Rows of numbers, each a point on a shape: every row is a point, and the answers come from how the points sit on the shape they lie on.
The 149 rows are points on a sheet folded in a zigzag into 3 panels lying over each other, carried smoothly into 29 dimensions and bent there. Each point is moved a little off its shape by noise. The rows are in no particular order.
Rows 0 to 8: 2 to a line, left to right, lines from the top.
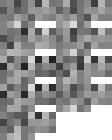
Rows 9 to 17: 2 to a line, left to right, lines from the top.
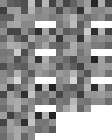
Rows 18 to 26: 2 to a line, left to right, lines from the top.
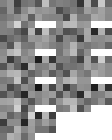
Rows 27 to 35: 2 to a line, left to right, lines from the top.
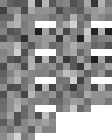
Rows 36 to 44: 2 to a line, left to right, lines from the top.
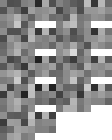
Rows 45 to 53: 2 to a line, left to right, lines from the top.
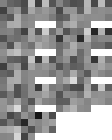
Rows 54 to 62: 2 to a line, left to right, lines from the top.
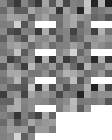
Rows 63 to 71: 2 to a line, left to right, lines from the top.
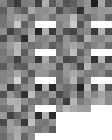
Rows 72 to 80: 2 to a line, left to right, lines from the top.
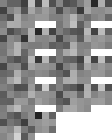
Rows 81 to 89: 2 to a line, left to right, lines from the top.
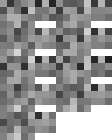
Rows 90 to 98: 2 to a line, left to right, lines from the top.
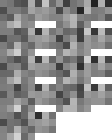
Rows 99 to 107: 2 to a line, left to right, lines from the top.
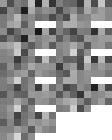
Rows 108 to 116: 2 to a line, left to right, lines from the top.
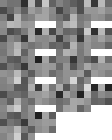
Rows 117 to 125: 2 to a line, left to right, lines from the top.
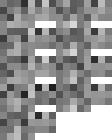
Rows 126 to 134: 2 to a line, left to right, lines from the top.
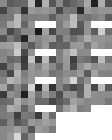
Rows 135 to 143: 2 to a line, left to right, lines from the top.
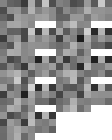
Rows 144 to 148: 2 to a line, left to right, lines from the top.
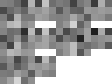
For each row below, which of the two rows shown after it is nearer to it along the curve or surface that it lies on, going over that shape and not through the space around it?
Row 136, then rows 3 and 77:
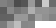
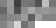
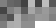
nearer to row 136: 3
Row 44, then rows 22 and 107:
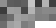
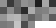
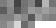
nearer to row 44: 22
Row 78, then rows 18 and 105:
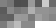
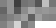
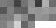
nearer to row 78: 18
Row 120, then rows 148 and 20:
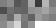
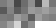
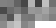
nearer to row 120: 20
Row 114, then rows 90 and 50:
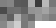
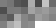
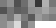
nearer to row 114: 50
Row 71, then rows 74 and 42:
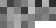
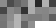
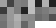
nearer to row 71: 42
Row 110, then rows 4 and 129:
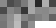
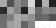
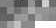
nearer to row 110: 4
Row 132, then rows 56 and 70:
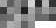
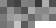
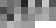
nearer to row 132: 70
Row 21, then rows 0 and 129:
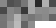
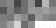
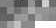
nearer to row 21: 0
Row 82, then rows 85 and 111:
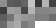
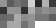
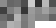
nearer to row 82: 85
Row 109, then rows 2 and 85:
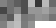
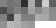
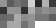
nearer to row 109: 2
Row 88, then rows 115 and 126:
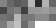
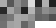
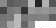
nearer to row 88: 126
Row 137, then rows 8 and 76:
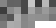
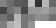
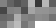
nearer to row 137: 76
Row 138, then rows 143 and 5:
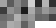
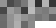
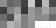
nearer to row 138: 5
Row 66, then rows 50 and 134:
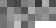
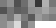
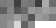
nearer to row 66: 134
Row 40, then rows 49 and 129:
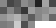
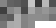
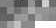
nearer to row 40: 49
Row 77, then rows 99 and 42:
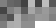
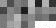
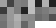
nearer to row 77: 42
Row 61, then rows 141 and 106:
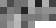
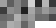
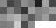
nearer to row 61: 141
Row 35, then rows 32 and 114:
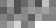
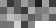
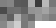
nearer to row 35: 114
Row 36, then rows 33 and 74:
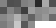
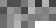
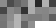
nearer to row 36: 74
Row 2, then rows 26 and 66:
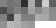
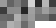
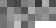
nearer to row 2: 26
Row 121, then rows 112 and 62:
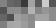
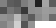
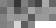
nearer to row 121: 62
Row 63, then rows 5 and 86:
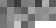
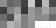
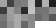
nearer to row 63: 86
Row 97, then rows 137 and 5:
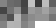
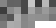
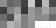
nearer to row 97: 5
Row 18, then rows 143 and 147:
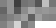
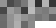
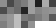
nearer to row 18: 143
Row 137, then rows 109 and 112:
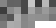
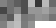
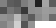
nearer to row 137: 109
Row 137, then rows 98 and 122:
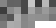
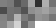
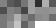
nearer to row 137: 122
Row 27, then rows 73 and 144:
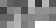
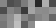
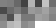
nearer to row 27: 73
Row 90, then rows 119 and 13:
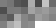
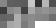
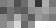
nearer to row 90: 119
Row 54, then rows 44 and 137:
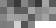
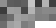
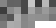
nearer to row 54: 44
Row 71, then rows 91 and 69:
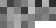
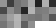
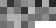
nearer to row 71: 69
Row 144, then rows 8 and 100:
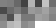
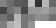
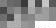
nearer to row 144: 8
